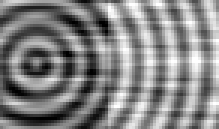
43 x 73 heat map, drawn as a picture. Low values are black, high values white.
No single row or column stands out from its neighbours. A vertical seam about 50% of the way across splits the table, and the right part is higher. On average the colour sits 50% of the way up the scale. Rings spread out from the middle left.
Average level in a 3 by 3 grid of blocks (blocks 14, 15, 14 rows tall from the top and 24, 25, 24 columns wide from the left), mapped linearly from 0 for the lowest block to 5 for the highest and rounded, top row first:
1 3 5
1 3 5
0 2 3
